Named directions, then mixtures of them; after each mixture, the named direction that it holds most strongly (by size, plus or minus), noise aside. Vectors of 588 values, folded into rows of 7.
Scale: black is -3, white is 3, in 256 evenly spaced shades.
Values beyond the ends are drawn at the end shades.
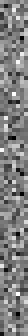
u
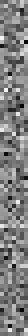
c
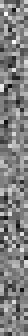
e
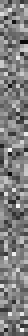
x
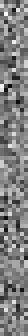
e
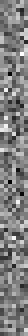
c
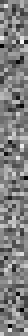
c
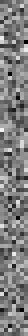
c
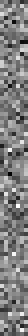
x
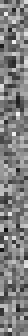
e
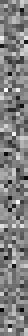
c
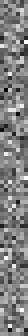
c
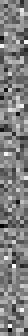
c
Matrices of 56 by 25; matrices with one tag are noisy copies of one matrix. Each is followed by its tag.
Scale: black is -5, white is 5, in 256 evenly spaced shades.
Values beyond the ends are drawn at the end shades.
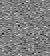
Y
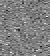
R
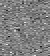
R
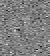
R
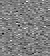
Y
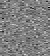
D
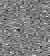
R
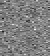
D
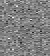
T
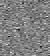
R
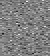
Y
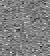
R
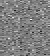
T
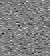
Y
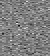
Y
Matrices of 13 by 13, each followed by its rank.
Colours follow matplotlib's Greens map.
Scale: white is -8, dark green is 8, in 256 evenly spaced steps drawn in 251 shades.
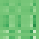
one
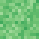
full rank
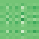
one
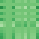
one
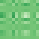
one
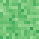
full rank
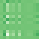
one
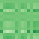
one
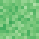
full rank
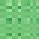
one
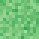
full rank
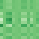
one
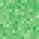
full rank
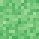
full rank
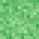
full rank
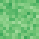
full rank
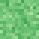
full rank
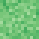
full rank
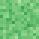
full rank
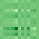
one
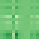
one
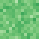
full rank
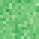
full rank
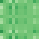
one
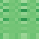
one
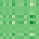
one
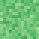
full rank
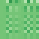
one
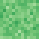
full rank
